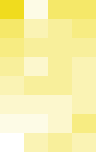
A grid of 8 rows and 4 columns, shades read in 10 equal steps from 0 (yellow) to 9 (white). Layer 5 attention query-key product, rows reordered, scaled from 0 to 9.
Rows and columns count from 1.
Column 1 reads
0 3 4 5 6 7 8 9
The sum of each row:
14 18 19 23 22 27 27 26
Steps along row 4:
up down up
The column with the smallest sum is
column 4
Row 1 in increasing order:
0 3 3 8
